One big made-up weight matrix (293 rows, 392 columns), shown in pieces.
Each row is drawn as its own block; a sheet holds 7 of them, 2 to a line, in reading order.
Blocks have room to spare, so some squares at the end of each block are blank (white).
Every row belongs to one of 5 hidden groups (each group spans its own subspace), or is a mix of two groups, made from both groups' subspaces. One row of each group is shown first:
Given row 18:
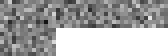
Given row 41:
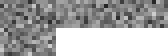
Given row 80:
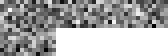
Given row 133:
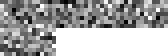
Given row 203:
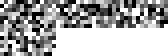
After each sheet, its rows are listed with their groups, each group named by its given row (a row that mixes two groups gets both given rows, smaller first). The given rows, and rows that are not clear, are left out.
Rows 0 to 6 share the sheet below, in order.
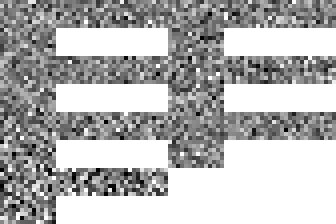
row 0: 41 and 80
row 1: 80
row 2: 133
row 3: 203
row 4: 41
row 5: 41
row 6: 80
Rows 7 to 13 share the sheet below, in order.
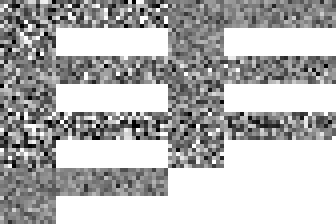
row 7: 133
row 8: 41
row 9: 41
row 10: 80 and 133
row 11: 203
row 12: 203
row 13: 41
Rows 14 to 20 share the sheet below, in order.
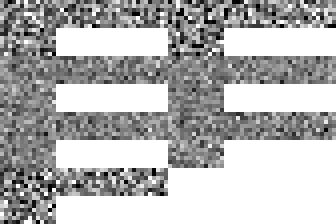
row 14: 203
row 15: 18
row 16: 133
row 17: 203
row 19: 133
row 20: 41
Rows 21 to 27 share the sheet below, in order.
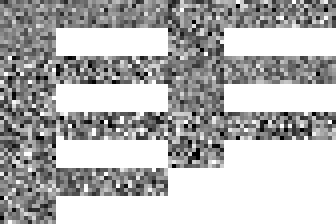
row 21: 133
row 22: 133
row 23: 18
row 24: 18
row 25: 133 and 203
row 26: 203
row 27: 41
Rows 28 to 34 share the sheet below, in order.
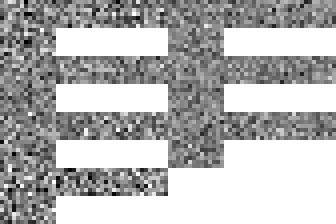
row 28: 203
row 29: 133
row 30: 203
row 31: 203
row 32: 41
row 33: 80
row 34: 18
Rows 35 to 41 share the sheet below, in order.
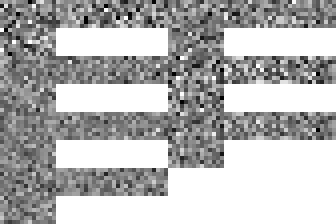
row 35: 41
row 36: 80
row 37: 133
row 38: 18
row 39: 133 and 203
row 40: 18
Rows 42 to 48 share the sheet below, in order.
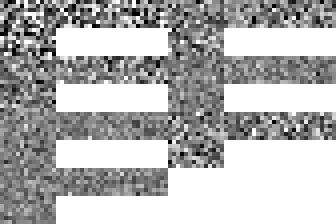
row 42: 203
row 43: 41
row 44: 133
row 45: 18
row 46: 80 and 203
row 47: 41
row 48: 203
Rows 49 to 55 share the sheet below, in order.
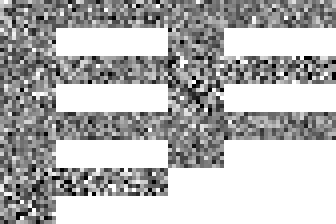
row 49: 133
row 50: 41
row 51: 80
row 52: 133
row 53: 18
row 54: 203
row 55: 80
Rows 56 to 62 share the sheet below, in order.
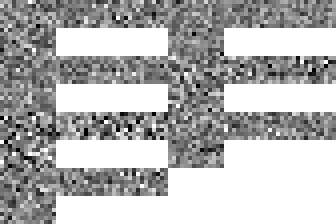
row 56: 41 and 133
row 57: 203
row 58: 203
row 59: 133
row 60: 41
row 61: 80
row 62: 133 and 203
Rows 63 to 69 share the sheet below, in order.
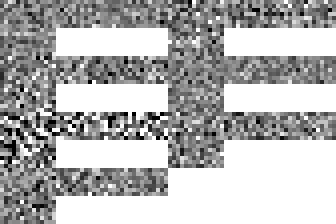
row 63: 203
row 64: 203
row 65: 80 and 203
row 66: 41 and 80
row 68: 18
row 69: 80
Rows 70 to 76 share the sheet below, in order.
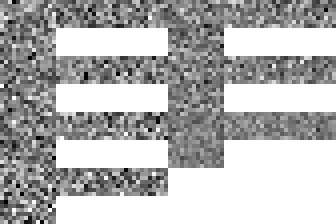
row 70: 18
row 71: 133
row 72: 41
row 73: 133
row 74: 133
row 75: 18
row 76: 41
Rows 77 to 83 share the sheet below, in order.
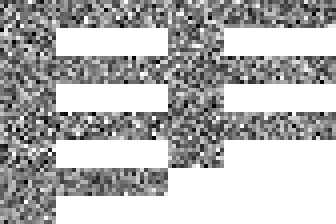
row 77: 41
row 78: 18
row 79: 133
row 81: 41 and 80
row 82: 41 and 80
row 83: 203
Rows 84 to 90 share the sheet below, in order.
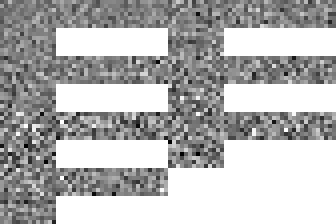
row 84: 80
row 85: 203
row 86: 133
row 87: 41
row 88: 203
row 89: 41
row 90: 203
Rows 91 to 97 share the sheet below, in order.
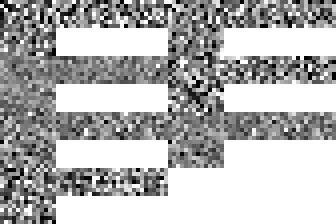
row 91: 80
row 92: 80
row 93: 133
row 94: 133
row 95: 41
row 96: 41
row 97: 203
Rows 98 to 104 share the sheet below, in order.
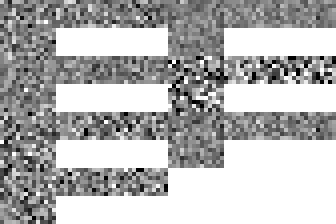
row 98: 18
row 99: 18
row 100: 203
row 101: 41
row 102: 41
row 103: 18
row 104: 133
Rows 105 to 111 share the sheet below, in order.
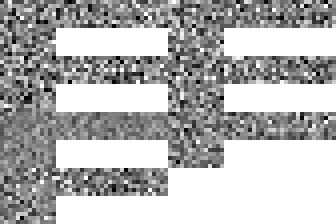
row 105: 18
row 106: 133
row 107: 203
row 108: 18
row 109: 80
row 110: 133
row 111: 80
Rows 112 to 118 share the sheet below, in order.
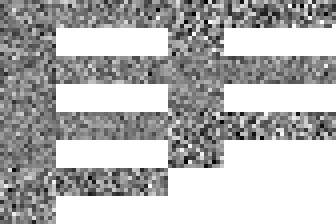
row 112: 133
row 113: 203
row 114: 18
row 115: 133
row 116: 203
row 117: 80
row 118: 18
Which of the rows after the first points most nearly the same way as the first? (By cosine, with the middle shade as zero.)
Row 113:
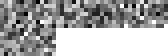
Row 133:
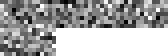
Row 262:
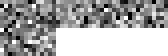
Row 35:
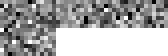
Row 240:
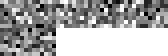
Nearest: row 133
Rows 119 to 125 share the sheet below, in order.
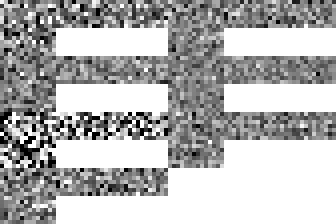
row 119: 80 and 203
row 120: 80
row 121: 18
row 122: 18
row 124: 203
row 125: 80
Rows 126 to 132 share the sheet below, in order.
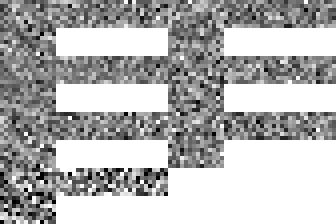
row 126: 133
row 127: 18 and 80
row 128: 133
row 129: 18 and 41
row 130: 133
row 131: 18
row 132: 133
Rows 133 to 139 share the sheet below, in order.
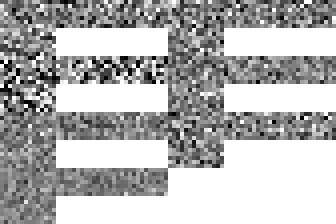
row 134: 133
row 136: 80
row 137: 203
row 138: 133
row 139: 203
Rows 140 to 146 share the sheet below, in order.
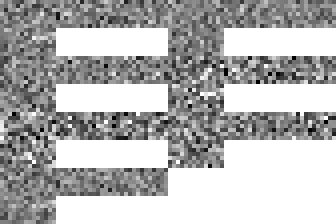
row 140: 80
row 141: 80
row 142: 133
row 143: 80
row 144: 18 and 133
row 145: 133
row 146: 80
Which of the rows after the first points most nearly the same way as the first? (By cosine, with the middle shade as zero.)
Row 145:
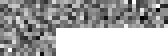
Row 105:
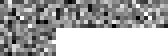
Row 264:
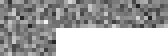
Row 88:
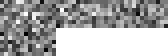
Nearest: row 88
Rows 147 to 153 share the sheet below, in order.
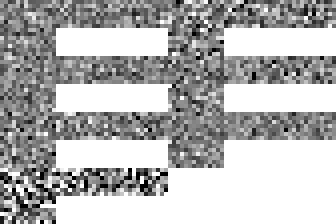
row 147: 203
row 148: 18 and 203
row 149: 203
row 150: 41
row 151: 18
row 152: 41
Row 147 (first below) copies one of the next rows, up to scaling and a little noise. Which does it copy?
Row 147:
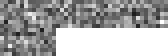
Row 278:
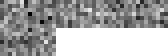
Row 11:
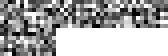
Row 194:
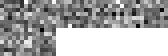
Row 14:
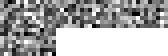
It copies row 11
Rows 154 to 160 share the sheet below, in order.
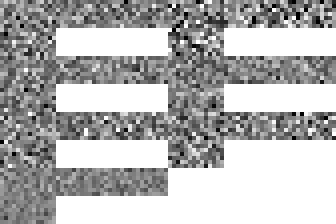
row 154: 41
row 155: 41
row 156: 203
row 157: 80
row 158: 41
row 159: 133
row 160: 80
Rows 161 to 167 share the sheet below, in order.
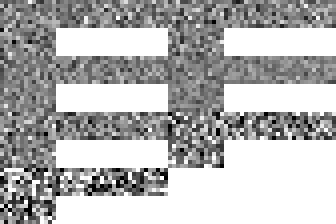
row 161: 41
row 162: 18
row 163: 80
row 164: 18
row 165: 18
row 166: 80
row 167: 203
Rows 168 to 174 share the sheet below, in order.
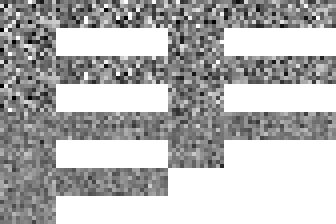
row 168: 41
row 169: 18
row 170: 41
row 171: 18 and 41
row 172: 203
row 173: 203
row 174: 18
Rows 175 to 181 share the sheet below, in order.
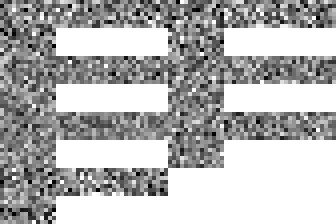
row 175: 80 and 133
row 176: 18
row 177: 133
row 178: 18 and 203
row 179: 203
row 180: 18
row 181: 18 and 203
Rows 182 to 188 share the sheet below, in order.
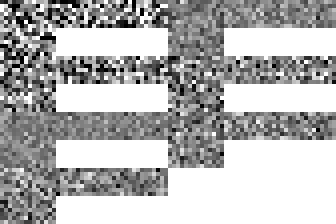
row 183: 18
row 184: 203
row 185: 133
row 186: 133
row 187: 18
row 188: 41 and 203
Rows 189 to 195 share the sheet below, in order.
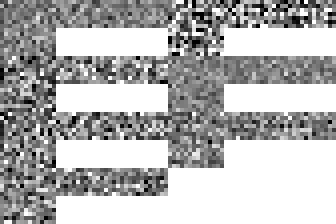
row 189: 80
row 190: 203
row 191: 18
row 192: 41
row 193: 80
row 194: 203
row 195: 18 and 203
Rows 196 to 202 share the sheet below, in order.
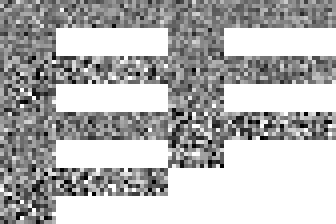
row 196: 203
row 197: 203
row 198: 18 and 80
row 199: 203
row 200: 18
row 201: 203
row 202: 80
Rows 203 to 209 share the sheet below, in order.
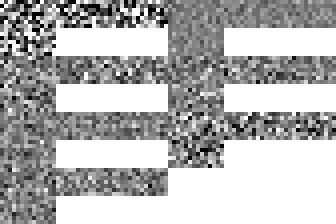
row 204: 80
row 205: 41
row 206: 80
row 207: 203
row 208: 80 and 133
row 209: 18
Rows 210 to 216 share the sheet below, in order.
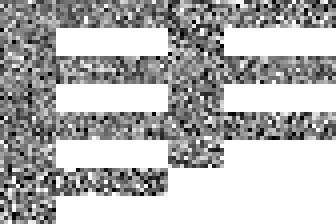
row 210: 41
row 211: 133
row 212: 203
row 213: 80
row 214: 41 and 203
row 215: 133
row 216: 18
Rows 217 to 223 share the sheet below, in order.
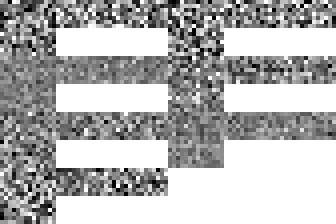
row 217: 18
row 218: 133
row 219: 133
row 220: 203
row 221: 41
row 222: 203
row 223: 41 and 133
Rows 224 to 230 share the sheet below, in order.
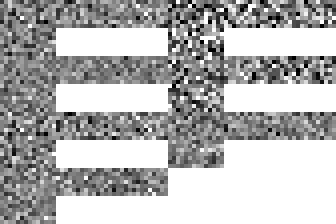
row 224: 18
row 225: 80
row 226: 41
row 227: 41
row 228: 18
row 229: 80
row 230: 80
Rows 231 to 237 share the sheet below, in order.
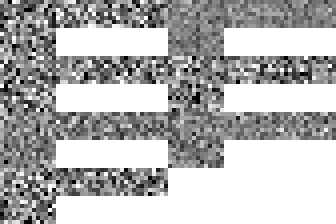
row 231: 18
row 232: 203
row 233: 41
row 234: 203
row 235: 80
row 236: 133
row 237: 41
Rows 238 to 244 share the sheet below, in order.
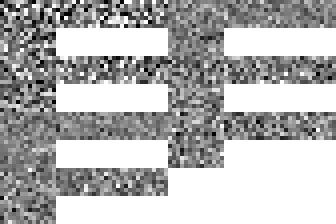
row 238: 80
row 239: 80
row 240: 133
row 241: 18 and 203
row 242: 80
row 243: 18
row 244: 41
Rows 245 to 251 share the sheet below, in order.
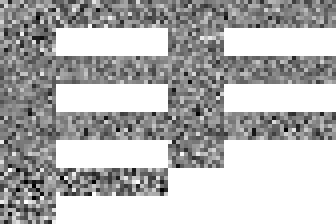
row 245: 80
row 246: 80
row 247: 18 and 41
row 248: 41
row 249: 41
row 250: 41
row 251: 203
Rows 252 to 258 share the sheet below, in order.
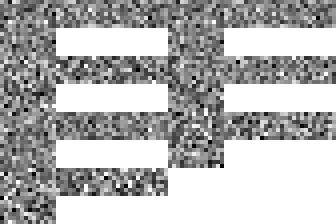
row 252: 18
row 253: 18
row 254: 80
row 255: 133
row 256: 18
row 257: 203
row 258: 41
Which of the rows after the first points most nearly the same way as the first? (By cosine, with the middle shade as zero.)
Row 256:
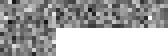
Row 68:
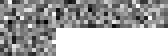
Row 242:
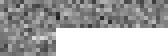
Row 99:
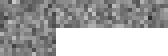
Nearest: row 68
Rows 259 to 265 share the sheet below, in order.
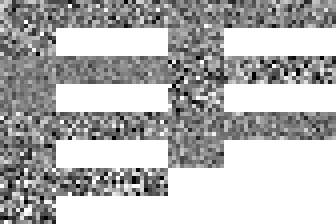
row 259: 133
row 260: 133
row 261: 18
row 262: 41
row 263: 203
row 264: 18
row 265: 203
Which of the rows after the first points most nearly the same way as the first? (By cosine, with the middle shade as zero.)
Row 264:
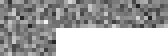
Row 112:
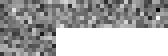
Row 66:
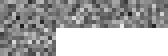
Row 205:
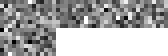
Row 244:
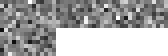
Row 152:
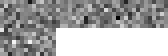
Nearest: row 112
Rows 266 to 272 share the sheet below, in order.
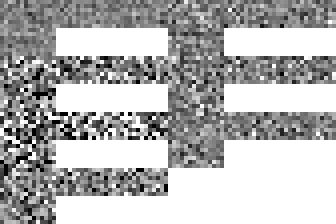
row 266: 203
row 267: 203
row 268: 80
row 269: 133
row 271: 41 and 80
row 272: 133
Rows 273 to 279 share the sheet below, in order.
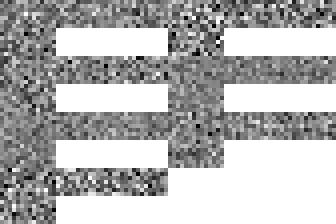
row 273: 203
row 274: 41
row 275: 133
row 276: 133
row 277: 80
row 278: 203
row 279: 18
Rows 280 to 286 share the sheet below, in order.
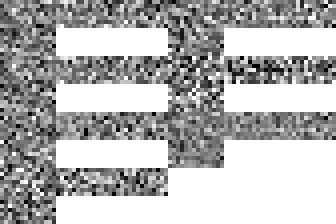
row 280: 133
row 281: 133
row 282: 133
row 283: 203
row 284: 41
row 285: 133
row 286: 203
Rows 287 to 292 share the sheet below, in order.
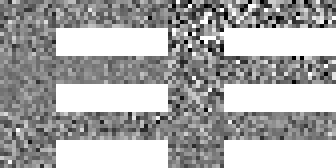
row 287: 18
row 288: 80
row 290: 133
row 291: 133
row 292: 203
